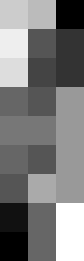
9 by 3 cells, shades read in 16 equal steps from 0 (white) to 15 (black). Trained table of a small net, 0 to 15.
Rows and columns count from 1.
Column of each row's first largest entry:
3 3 3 2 1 2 1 1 1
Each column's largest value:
15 11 15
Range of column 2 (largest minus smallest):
7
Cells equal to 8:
2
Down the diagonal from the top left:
3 10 12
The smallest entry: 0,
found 2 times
